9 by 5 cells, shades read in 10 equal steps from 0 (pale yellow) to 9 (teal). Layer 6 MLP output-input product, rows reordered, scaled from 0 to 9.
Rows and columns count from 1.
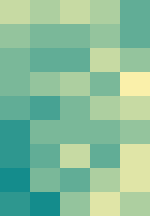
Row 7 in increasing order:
1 2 6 6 8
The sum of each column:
55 50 38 32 27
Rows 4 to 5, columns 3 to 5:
3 5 0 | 5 3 2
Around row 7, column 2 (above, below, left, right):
5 5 8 2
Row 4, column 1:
5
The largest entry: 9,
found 2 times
